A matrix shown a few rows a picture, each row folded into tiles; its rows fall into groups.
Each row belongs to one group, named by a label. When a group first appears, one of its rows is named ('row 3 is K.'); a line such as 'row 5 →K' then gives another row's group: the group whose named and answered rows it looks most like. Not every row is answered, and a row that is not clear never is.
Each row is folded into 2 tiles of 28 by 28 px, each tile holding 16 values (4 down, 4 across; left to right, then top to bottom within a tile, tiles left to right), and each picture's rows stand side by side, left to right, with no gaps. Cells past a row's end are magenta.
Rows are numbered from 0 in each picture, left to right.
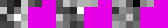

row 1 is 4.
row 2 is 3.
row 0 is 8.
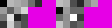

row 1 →3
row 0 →4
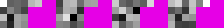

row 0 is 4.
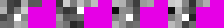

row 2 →3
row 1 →4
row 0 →8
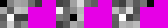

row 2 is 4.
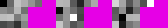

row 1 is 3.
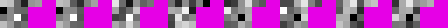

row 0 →3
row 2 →8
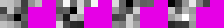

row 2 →8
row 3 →8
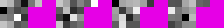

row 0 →3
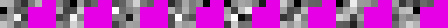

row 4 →4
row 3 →4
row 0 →3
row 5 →8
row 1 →8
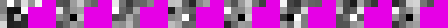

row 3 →3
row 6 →8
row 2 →8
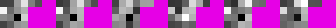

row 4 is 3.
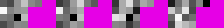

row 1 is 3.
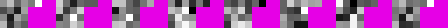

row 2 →3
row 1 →8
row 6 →8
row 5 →4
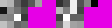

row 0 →3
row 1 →4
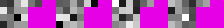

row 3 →3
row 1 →4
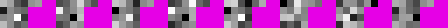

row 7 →3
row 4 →3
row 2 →3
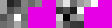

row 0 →8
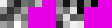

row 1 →4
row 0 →8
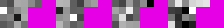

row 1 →3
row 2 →4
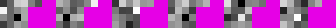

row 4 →8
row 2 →4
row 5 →3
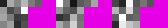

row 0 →4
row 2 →4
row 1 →8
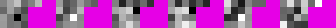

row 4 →8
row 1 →8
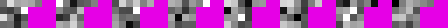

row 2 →4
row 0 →4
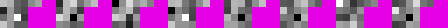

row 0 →3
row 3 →3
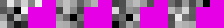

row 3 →4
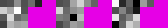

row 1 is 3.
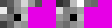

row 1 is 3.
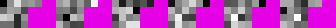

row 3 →4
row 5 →3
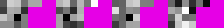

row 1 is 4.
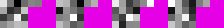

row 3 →3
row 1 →3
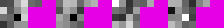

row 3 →3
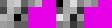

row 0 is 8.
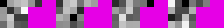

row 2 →4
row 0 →4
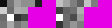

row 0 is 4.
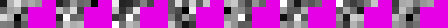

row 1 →4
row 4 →3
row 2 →8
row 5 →8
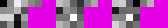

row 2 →3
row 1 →3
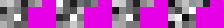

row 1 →8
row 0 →3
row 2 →3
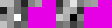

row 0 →3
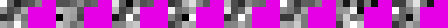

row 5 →8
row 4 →8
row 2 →8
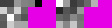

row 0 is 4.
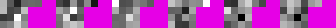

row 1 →4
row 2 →8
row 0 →8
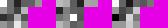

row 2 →8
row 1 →3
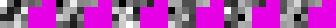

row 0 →8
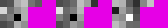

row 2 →3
